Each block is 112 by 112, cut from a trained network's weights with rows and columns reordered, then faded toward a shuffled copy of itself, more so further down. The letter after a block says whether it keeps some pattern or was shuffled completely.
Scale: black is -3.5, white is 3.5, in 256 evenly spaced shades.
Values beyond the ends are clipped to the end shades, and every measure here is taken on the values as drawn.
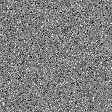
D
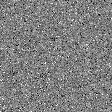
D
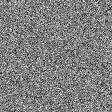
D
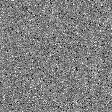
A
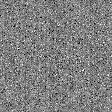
A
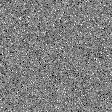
D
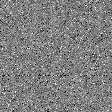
A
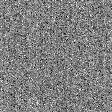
A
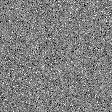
D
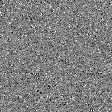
A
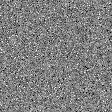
D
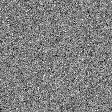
D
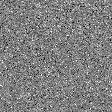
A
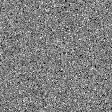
D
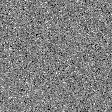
D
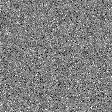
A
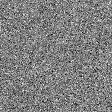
D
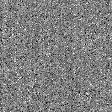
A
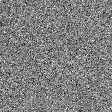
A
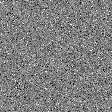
D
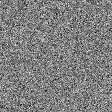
D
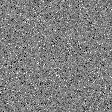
D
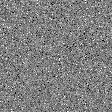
D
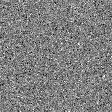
D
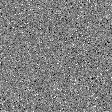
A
